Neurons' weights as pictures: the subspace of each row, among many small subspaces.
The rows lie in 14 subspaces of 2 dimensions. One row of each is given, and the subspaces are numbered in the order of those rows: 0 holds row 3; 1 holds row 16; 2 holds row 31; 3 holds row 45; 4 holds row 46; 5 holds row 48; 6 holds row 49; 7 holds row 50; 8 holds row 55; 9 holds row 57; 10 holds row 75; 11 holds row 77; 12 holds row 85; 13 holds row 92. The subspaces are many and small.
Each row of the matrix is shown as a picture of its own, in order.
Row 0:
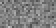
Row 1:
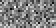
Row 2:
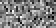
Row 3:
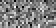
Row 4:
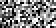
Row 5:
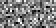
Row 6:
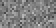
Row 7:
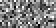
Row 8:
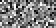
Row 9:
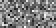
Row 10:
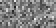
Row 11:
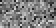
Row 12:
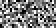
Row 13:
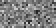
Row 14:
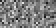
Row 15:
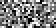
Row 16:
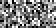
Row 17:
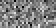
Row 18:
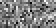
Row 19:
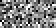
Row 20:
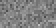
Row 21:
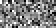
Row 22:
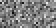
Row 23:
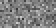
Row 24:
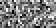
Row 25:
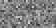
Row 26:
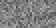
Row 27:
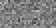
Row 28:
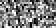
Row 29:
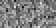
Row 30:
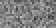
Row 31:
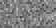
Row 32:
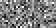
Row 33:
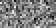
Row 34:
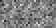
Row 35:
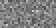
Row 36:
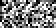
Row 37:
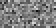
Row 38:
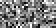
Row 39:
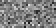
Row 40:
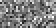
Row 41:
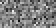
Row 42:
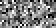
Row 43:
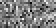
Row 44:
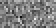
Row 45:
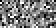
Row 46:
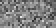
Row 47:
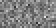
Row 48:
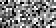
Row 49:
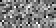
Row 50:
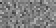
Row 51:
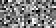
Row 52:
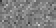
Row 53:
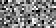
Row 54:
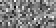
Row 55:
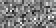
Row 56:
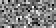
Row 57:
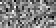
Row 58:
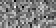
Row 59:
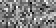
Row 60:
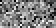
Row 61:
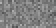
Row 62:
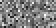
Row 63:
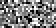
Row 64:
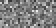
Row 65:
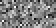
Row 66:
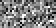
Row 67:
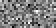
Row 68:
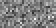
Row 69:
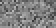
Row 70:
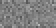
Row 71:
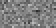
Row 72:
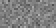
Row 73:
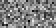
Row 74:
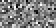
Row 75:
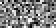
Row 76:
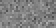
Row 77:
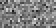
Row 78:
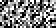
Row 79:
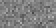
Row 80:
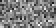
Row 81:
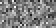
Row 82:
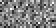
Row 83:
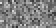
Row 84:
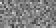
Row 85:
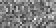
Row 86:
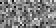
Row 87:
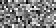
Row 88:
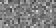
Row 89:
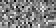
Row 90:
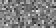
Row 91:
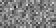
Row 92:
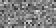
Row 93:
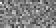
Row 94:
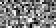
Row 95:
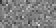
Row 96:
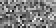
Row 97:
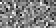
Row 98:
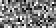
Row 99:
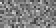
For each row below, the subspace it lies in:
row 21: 1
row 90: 5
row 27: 11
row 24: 9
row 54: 9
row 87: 9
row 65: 6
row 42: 6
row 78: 13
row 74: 7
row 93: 7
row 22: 5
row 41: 11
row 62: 3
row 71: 11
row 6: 8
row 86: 6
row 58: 0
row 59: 2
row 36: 1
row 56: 0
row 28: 0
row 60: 4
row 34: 1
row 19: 6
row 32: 10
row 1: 13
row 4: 5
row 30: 12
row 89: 0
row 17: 0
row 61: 1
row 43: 2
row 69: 4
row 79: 8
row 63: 0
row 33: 9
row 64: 3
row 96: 4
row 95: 1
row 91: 13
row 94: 10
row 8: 7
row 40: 12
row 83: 1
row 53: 5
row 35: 3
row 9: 3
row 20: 12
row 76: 12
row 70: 6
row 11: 4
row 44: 12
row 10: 9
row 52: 1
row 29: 0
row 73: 3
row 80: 4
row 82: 13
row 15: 10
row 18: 2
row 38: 10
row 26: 2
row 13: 13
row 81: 6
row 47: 11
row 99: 7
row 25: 2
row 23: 2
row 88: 3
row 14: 5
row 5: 8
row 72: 10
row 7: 9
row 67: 11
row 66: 8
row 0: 10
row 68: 8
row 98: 4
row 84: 7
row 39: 13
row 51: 5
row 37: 11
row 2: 12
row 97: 7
